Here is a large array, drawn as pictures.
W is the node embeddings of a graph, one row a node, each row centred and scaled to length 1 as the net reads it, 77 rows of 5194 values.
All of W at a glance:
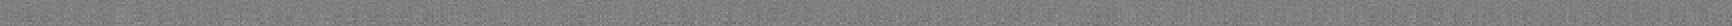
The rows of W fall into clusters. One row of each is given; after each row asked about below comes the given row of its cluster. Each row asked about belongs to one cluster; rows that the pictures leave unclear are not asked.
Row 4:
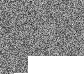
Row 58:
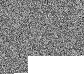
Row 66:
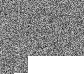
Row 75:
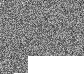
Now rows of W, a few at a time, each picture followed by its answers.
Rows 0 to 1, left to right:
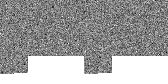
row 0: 66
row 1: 66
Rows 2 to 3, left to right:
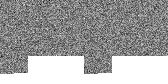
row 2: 75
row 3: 58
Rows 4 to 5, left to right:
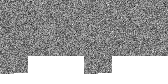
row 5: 75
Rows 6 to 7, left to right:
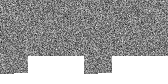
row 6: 58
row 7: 58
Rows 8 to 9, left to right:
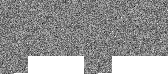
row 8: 4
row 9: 75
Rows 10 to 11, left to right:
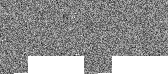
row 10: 58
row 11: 4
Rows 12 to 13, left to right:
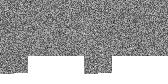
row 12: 4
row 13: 66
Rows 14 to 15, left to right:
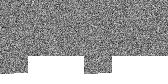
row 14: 4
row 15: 75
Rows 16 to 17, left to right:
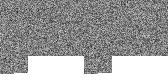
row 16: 66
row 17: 75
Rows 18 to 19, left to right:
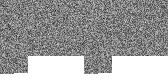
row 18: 58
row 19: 66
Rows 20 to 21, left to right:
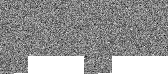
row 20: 4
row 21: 75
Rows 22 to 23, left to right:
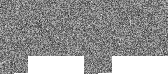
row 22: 75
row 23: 58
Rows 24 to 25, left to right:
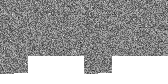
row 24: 58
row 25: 4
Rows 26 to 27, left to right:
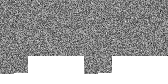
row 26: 4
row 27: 66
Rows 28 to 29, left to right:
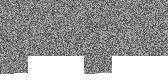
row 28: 58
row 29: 4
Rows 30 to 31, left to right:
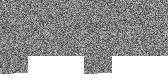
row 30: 4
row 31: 4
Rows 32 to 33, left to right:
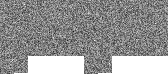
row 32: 75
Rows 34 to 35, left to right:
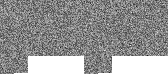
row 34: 58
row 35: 66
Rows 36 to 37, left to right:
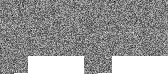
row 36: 58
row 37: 4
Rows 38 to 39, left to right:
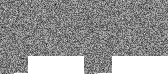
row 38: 4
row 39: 4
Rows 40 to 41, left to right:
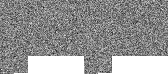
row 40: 75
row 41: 66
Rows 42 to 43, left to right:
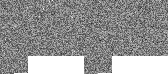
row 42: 58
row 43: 4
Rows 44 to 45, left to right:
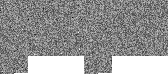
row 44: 58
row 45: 66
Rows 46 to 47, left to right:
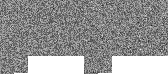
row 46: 66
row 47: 58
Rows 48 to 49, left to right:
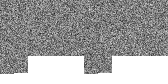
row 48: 58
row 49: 4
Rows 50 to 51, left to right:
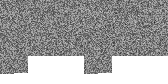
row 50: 58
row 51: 58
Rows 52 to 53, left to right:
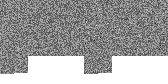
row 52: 66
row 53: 58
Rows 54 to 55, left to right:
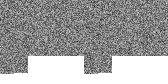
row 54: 4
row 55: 4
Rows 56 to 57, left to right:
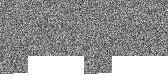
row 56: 75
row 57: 75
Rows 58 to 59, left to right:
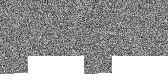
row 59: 4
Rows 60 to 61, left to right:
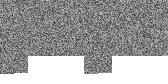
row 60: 58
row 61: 4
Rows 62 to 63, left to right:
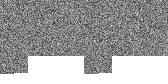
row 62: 58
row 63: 4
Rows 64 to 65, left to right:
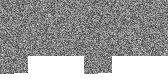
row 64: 58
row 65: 4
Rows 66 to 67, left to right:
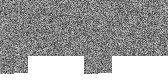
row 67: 58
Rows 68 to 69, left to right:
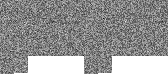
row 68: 66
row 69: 66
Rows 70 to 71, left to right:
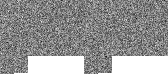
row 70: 66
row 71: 66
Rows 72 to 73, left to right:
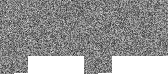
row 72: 66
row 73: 58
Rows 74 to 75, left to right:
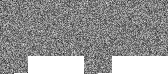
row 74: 58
